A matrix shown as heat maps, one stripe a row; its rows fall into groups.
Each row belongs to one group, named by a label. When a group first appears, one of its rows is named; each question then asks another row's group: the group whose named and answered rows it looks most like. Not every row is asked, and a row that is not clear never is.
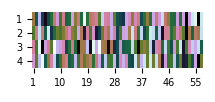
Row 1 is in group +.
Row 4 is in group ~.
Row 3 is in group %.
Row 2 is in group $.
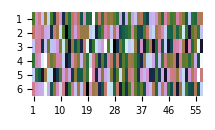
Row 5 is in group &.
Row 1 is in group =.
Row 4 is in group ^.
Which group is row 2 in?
^
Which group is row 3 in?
%
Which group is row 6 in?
^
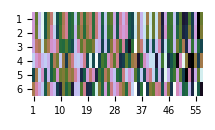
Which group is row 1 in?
~
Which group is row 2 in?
~
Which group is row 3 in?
~
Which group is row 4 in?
^
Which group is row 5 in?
$
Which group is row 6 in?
~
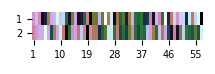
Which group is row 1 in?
%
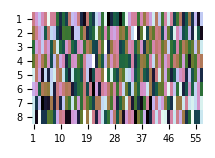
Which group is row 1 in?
$
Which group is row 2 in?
~
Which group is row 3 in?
$
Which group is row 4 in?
^
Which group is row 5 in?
%
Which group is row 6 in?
&
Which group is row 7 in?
+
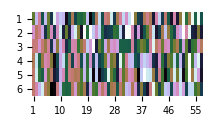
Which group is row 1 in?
%
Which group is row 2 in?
=
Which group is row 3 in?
^
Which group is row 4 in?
&
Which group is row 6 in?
=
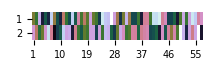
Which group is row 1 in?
+
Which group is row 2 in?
&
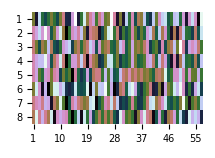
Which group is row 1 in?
+
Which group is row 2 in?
^
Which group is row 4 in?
^
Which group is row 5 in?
%
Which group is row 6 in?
%
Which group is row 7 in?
^
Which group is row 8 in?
&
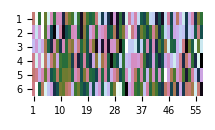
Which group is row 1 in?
=
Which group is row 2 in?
=
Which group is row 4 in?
=
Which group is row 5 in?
$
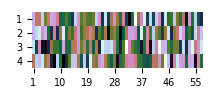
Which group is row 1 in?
~
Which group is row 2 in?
$
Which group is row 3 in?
+
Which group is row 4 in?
=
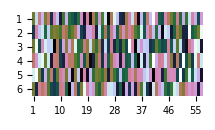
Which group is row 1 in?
$
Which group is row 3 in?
&
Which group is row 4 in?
$
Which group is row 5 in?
&
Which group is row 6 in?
+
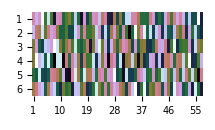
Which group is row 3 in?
%
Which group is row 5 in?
+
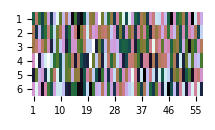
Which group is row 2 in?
+
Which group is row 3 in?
^
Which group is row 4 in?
&
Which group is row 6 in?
%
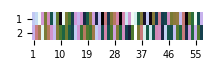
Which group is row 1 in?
$
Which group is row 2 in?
~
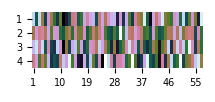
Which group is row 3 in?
=
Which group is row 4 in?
&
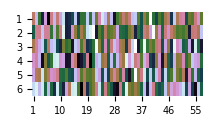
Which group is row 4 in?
%
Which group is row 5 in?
~
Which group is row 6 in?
=
